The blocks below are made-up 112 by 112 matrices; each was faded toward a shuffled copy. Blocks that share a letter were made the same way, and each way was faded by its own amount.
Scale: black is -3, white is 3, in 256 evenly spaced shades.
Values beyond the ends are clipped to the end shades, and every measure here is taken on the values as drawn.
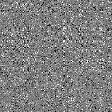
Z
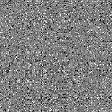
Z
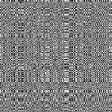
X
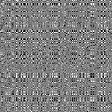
X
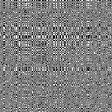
X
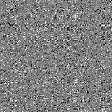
Z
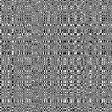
X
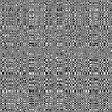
X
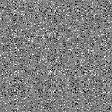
Z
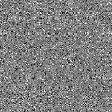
Z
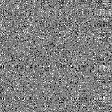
Z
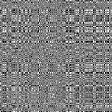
X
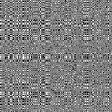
X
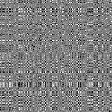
X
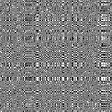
X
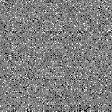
Z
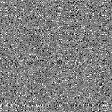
Z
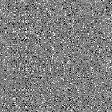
Z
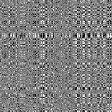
X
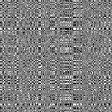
X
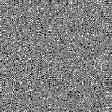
Z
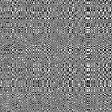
X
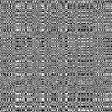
X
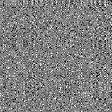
Z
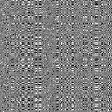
X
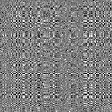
X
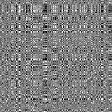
X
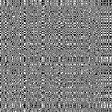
X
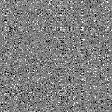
Z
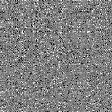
Z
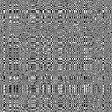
X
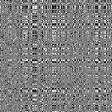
X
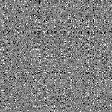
Z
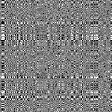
X
